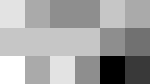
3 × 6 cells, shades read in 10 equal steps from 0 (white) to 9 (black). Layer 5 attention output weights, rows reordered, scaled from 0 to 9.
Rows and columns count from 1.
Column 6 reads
3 5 7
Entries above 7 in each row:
0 0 1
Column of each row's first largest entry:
3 6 5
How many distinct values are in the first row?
4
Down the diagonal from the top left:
1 2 1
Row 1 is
1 3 4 4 2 3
